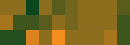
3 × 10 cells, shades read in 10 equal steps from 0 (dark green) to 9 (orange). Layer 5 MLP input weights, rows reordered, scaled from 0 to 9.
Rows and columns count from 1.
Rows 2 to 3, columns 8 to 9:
5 5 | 5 6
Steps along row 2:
down same up up down up same same down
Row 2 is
6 2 2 3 5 4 5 5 5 2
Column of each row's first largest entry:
1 1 5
